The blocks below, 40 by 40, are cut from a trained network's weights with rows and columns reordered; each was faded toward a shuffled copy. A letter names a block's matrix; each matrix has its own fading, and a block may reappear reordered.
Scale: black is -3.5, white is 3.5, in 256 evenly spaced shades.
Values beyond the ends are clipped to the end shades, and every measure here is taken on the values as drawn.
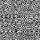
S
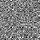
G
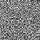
G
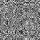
G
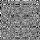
S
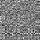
S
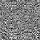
S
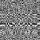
S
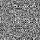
G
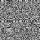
S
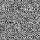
S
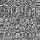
S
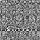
S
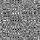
G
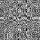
S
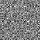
G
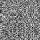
G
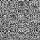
S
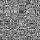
S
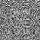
G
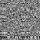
S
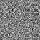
G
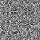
G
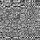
S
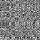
S
